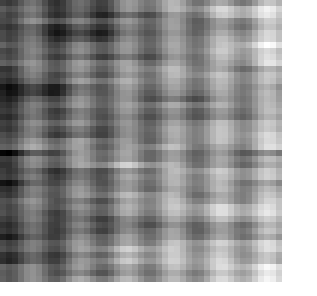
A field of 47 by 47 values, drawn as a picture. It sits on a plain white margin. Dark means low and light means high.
The field climbs toward the right. The bottom right is the ninth with the highest average. No single row or column stands out from its neighbours. Upright stripes repeat 6 times across the table. The ninth with the lowest average is the top left. The histogram is bell-shaped.
